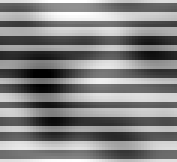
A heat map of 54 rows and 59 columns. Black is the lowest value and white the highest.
On average the colour sits 50% of the way up the scale. The top middle is the ninth with the highest average. No lone cell stands out from its neighbours. Stripes running across repeat 10 times from top to bottom. The middle left is the ninth with the lowest average.
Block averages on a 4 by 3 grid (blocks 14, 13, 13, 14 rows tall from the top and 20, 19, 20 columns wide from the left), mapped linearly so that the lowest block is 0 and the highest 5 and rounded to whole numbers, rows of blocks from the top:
3 5 3 / 0 3 1 / 1 3 4 / 3 2 2
